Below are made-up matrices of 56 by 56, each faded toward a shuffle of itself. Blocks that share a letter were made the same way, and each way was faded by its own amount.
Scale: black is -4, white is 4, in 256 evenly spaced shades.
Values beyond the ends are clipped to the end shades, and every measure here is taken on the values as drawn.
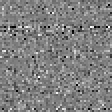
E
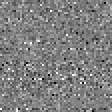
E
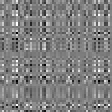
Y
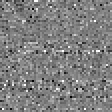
E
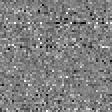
E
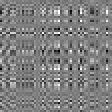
Y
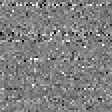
E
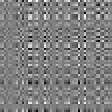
Y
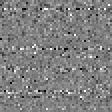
E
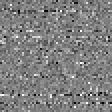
E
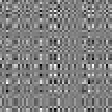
Y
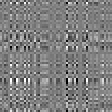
Y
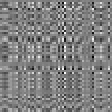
Y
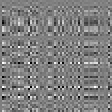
Y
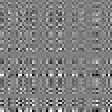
Y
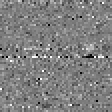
E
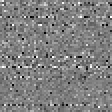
E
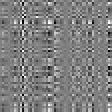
Y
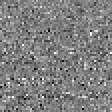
E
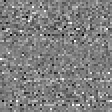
E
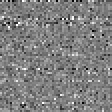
E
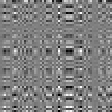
Y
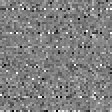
E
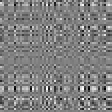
Y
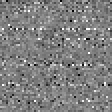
E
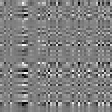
Y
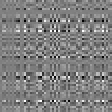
Y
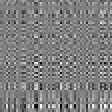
Y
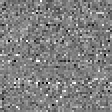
E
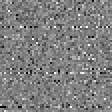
E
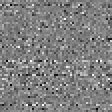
E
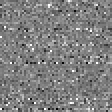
E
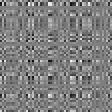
Y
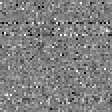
E
